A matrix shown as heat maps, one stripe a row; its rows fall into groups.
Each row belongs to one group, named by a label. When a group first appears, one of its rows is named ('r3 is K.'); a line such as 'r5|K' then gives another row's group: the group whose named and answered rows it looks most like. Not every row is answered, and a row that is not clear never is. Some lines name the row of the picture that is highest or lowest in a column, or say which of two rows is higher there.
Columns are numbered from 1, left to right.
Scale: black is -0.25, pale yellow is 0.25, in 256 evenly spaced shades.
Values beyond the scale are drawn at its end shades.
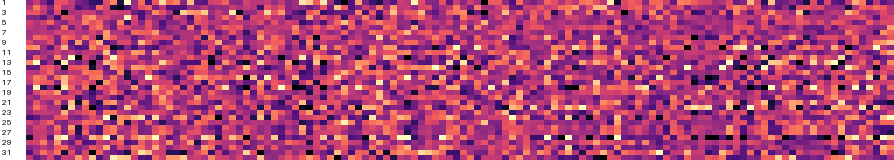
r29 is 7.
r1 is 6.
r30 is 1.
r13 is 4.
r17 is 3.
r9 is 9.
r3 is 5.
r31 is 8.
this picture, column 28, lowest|24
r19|7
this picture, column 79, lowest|18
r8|3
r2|8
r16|1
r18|4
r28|1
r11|1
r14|8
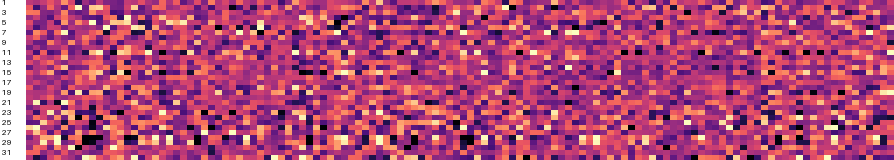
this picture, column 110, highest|5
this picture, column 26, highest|27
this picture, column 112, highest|15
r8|5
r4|6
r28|7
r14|1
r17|5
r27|5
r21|4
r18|1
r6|1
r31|4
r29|7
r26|4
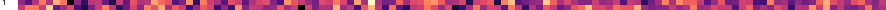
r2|7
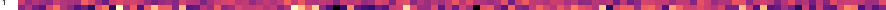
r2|6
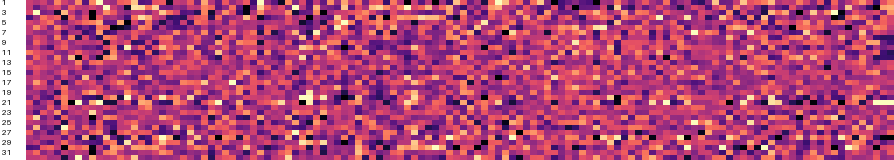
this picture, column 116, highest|3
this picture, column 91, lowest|15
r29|6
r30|8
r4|8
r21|9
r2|1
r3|4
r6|8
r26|4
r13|5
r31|4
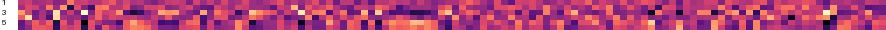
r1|5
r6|8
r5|8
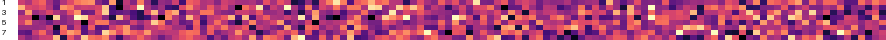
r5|4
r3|7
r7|8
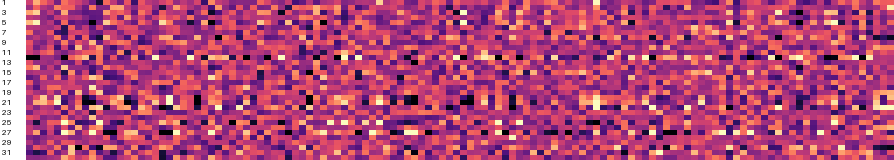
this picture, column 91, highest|31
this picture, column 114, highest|27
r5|4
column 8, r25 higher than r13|No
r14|4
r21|7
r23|8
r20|7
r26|9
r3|4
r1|3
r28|1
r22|9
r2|9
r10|9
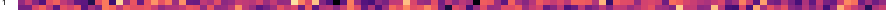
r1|6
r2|8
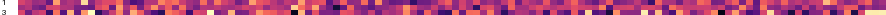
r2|6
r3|9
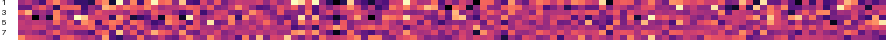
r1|6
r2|8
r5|9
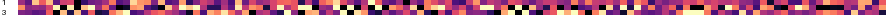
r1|7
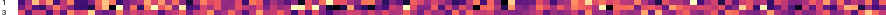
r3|9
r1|7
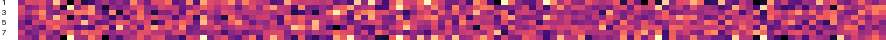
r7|5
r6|6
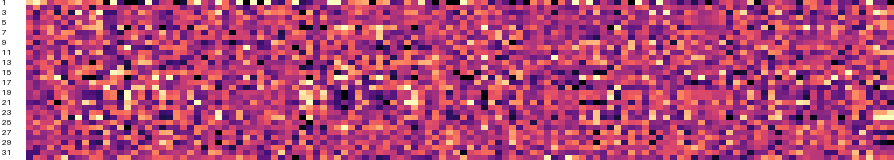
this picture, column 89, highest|16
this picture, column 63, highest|1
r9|5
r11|9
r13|8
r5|9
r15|8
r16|7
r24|9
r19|6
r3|9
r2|4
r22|6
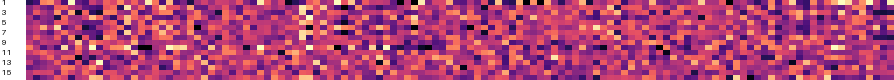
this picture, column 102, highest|16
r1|7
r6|7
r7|6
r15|3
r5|6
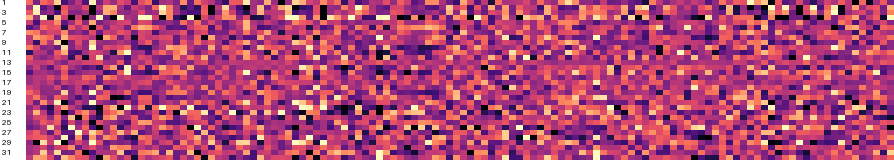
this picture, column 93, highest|29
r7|4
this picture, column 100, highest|6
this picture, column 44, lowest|23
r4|7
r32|3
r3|4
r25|8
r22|6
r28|3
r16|3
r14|6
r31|7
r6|8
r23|5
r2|4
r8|3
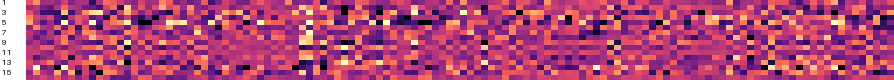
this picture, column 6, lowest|4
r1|4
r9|6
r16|8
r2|6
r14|4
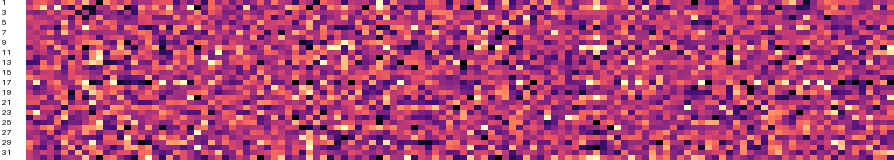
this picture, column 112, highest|17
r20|7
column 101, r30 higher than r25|Yes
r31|9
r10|7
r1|3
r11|9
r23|4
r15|1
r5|3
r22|8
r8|5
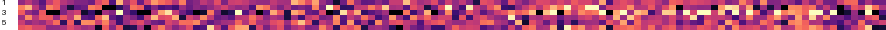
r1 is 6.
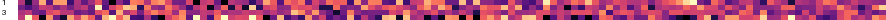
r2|1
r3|6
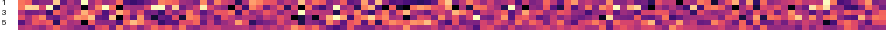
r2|7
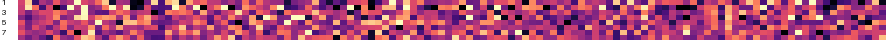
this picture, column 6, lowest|2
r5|1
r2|5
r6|9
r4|3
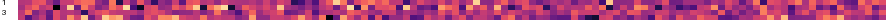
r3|4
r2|5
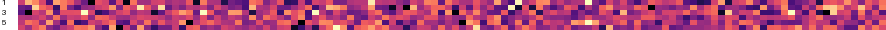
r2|7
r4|3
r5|7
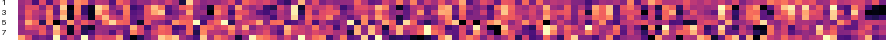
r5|5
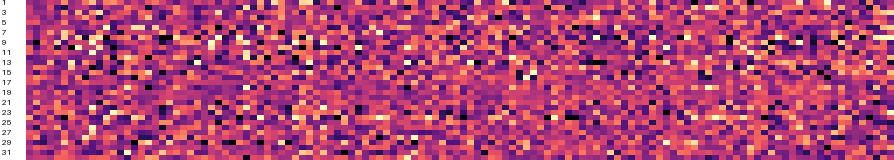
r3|9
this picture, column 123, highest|8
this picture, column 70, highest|12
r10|9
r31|6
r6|1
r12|1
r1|3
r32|1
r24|1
